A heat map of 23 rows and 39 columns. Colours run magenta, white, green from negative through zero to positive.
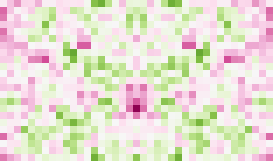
It is mirror symmetric from left to right. The histogram is bell-shaped. Overall the values sit about 50% of the way up the scale. No row or column stands out. There is no overall slope.
